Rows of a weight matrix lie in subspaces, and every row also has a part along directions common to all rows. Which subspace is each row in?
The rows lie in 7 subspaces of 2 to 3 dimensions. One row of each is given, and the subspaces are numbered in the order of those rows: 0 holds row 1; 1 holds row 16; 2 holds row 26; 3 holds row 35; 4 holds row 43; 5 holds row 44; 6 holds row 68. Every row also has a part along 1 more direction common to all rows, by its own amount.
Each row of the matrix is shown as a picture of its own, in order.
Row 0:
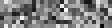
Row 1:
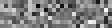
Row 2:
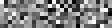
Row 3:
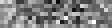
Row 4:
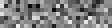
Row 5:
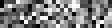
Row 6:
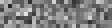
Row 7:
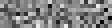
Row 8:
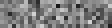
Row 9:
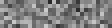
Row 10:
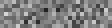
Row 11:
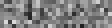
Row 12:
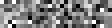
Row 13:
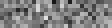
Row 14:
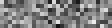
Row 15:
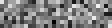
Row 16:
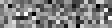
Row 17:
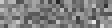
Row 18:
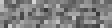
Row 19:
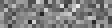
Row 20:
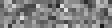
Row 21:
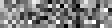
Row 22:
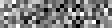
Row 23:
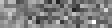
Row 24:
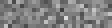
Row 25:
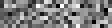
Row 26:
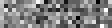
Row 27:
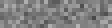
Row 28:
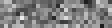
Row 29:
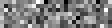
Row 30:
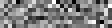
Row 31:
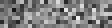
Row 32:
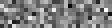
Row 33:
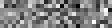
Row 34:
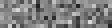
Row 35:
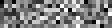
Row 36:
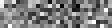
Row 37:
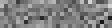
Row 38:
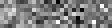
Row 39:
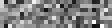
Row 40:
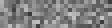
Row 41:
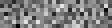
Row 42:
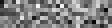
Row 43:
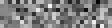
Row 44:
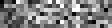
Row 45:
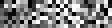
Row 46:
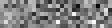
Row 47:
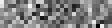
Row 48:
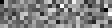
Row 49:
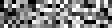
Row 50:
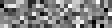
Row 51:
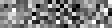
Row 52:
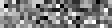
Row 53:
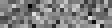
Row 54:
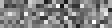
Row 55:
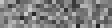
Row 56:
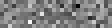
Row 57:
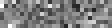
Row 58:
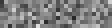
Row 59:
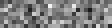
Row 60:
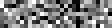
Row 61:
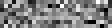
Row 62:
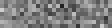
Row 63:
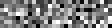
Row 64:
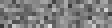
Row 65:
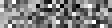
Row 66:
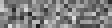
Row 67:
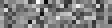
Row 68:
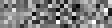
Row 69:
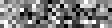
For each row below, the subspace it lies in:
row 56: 2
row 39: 6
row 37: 1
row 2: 3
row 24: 4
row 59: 1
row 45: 6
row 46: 6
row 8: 4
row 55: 1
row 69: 0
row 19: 2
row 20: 5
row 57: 5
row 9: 3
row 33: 4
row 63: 1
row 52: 2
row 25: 4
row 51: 6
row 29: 2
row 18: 6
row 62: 0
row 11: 0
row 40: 6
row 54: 4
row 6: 1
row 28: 5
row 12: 0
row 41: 3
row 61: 1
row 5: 1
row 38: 5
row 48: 3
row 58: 6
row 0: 5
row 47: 1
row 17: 4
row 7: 1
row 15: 3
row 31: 4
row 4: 2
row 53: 2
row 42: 2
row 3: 5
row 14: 3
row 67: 2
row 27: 4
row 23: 5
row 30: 1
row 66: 6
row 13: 4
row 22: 3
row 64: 0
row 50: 0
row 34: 4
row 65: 0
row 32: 0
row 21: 0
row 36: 5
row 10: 3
